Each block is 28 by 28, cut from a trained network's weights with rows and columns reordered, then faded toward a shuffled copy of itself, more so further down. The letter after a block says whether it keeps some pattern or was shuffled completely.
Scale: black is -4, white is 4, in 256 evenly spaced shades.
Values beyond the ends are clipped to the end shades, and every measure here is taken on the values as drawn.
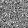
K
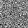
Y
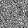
Y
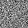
K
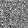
Y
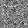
Y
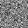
Y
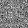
Y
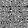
Y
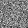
K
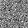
K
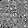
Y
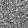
K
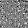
Y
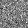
K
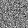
K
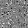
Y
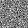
K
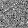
K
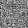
Y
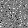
K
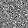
K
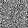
Y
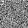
K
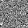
Y
